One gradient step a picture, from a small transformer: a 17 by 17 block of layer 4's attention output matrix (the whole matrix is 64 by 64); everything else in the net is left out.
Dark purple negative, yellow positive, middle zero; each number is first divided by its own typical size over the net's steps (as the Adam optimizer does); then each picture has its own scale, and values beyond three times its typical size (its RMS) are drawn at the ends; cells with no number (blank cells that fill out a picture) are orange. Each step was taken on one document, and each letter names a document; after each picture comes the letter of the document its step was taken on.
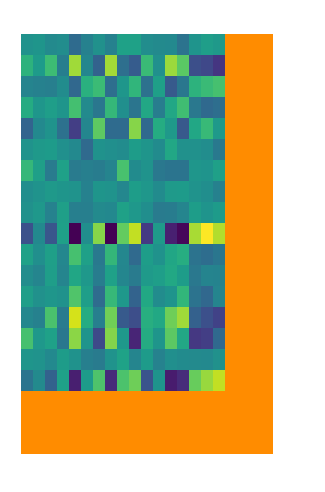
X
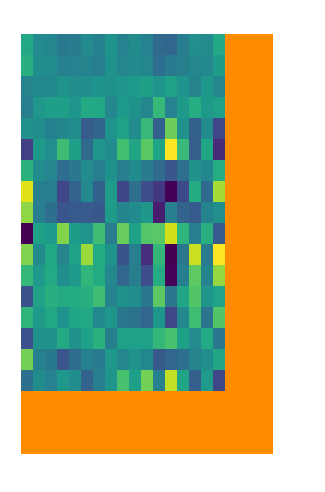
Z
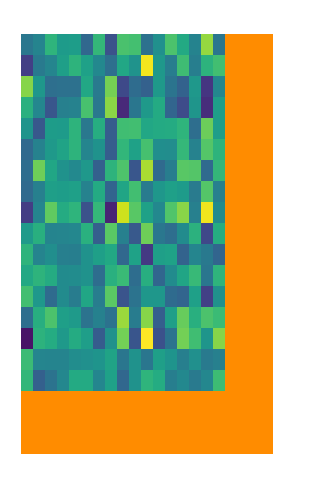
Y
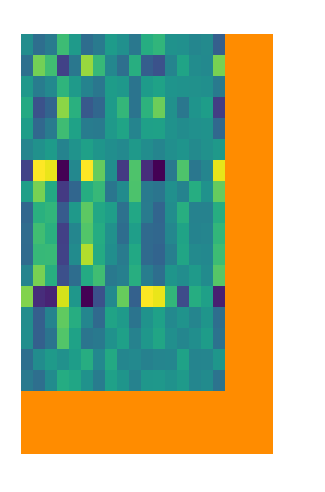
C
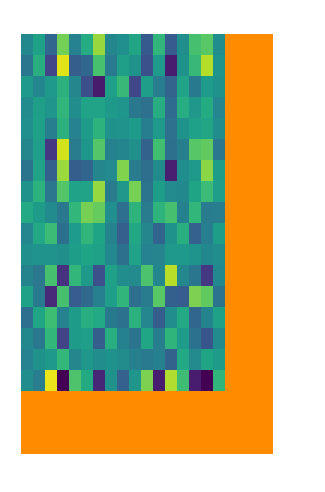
C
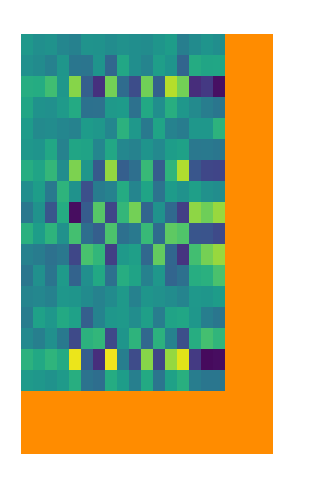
X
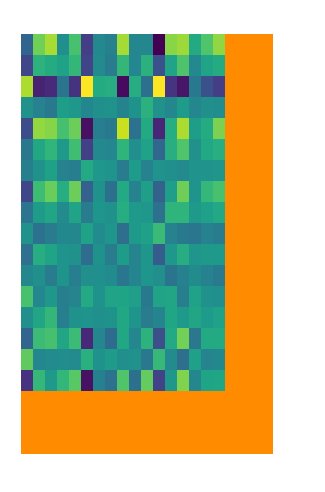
Y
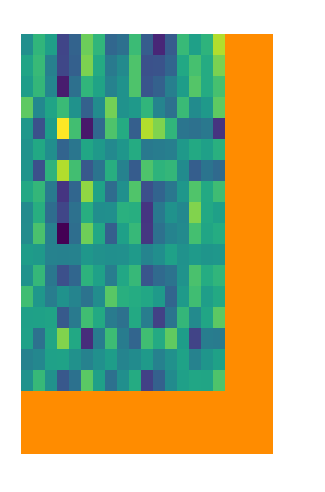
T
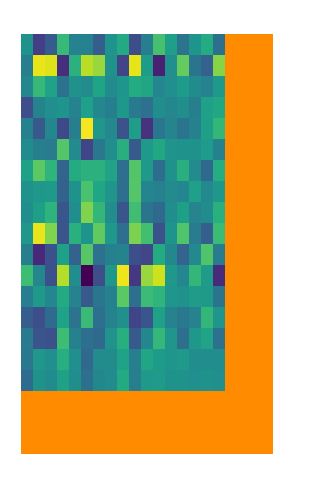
C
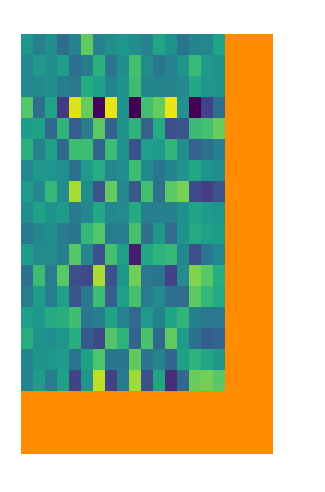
X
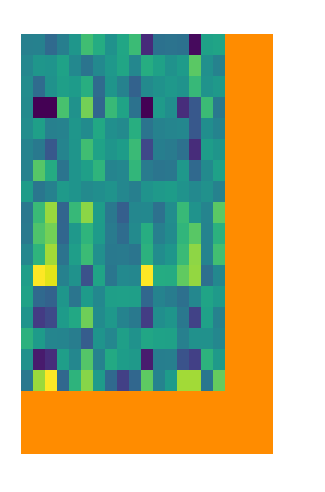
C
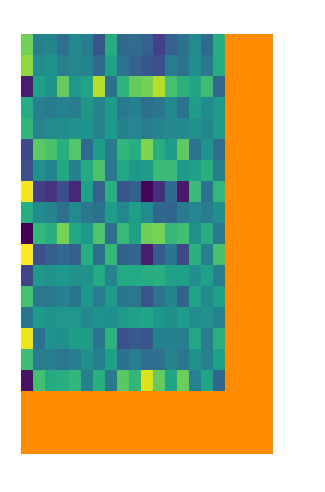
Z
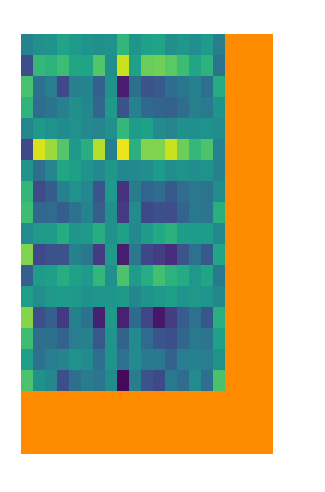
Z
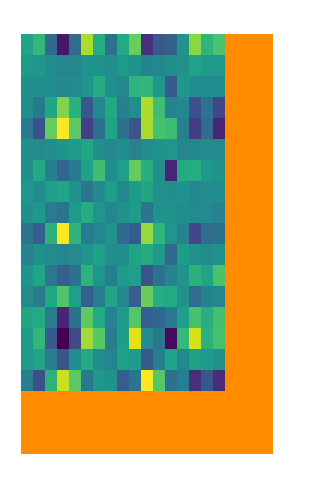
T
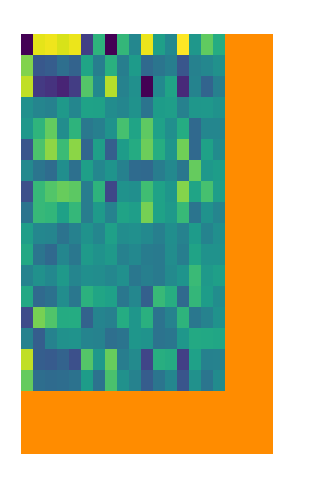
Y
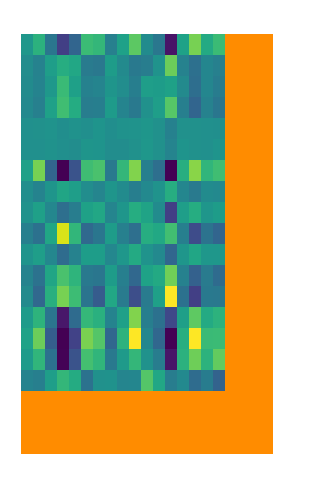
T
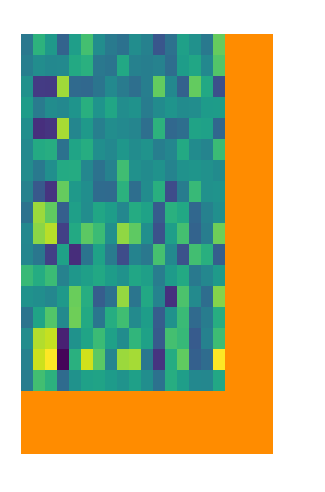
C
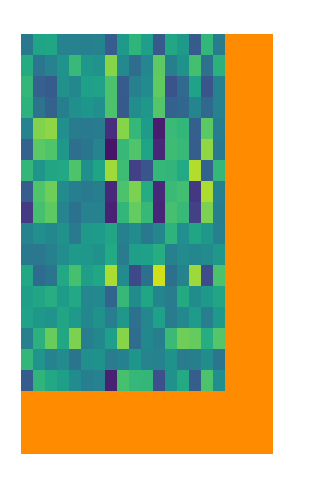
Y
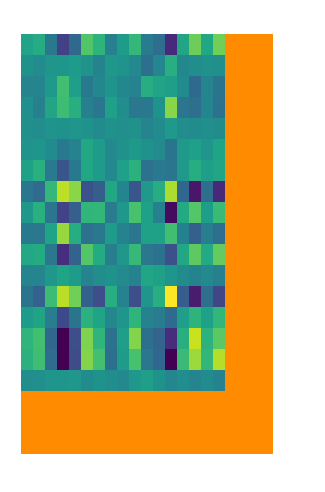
T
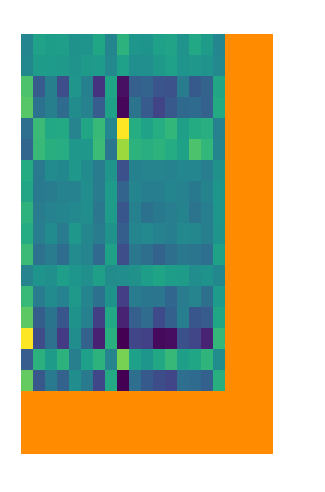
Z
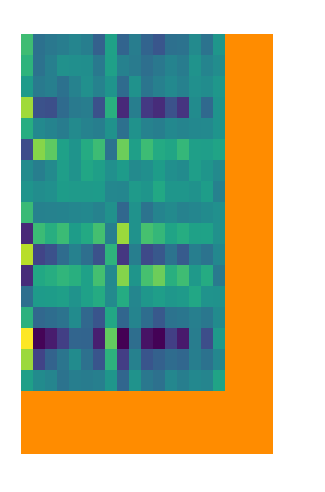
Z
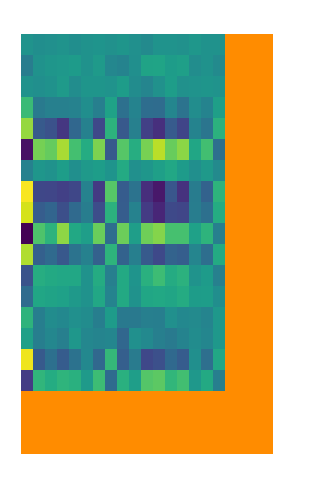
Z
